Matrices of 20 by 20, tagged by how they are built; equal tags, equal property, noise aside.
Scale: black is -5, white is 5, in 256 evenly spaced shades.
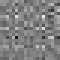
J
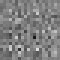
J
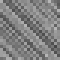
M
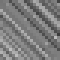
M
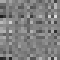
J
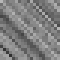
M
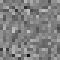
J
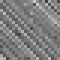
M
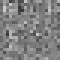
J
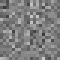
J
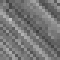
M
